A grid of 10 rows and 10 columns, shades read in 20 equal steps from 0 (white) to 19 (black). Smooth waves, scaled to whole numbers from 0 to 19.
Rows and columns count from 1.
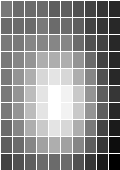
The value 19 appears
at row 10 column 10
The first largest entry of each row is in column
10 10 10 10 10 10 10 10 10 10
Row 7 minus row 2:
-1 -3 -6 -8 -11 -10 -8 -6 -3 0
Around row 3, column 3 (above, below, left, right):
11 8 10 9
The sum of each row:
125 122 110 94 76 65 66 82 106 136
